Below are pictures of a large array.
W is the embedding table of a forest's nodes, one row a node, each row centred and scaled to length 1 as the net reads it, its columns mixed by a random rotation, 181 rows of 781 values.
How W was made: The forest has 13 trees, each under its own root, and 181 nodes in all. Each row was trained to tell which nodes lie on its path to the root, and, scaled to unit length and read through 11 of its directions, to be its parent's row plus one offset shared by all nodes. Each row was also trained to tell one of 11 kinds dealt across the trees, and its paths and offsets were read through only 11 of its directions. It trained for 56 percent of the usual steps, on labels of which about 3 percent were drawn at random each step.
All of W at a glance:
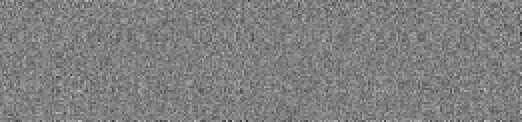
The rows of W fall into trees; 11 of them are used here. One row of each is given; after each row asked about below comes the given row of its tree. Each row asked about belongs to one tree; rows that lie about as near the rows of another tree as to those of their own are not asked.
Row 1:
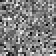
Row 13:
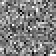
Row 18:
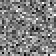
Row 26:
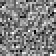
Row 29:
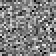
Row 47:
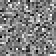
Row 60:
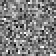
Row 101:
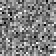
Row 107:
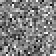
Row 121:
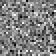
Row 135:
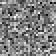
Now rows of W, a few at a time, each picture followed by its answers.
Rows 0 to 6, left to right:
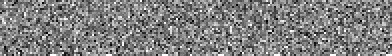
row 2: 121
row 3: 101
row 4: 121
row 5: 26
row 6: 101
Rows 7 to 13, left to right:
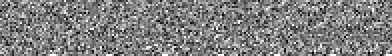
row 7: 13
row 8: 26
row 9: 29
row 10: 107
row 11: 107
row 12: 13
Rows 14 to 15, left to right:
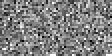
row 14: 26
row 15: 29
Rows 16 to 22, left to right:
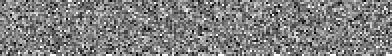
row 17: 101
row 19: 18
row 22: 60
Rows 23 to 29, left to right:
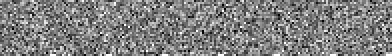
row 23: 13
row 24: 107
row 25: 13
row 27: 29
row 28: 121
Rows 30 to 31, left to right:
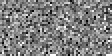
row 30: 121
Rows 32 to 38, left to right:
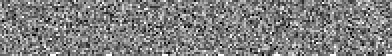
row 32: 18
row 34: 60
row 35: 135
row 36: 47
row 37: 107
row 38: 13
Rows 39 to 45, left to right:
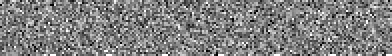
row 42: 18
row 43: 29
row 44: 47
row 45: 101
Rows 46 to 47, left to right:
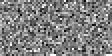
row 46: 121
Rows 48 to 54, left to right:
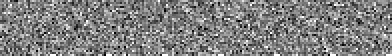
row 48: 121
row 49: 18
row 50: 18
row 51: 18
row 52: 60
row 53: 18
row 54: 18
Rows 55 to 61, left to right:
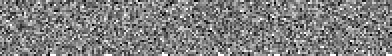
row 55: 18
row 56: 47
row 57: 29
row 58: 18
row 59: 18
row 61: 18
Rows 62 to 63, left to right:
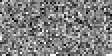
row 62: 135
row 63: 29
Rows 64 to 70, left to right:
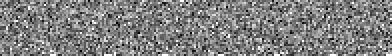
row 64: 13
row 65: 47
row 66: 60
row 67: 101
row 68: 60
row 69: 60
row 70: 26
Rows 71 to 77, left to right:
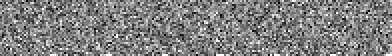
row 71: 47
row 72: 29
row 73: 60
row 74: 47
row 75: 135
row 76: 101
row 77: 29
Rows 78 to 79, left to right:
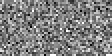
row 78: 101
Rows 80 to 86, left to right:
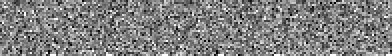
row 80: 26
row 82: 29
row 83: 107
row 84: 101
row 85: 135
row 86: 135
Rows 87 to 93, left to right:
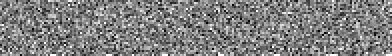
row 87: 135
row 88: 101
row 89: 47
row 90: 18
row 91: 101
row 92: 121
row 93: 26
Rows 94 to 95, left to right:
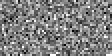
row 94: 101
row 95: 29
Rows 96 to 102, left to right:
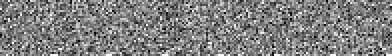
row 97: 26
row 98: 47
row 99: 13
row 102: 18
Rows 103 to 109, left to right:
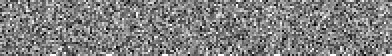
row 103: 29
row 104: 26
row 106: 135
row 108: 121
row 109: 107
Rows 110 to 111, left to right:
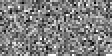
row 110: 47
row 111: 29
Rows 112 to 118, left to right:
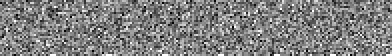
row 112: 47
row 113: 29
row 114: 135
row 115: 101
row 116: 101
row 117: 101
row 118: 107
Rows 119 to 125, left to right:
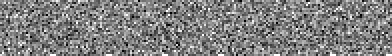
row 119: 121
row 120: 13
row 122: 101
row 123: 121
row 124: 60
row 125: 101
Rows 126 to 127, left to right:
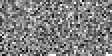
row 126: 47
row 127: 29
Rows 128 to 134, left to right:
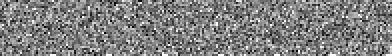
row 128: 60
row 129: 107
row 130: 18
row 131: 101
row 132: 101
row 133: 13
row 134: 13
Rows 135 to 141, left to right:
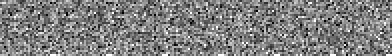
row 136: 135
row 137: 26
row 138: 18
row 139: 121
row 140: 60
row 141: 101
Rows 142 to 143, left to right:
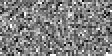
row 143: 29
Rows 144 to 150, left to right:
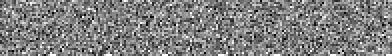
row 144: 13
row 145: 47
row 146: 135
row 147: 60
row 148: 121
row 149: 121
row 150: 135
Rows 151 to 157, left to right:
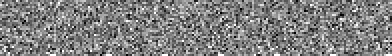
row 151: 107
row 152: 13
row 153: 47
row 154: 60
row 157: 47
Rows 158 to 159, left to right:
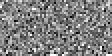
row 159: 26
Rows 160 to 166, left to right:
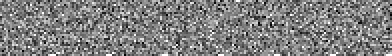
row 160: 47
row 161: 60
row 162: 29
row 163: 101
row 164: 135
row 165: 26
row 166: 47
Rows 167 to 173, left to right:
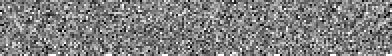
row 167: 47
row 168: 29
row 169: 29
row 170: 29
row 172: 60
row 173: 26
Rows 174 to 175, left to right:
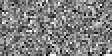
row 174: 29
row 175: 13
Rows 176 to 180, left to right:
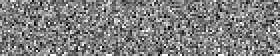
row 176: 135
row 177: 26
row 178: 47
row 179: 18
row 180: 60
